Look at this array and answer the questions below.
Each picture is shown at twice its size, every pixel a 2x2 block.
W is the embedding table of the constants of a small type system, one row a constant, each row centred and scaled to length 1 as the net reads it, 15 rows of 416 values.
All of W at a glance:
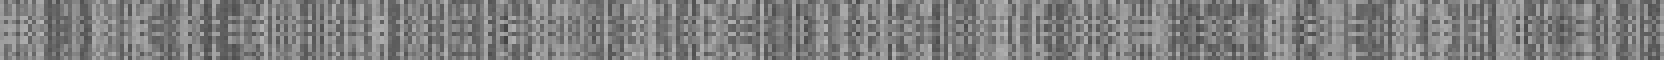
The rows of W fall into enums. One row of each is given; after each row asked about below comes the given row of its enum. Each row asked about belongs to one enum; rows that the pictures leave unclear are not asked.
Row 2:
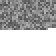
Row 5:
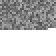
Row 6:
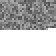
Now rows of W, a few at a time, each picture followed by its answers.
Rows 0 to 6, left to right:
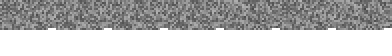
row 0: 5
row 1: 2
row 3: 2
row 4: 6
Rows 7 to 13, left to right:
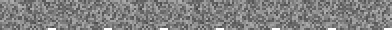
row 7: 6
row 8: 5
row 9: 6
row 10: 6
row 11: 2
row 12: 2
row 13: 5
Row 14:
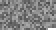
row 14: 2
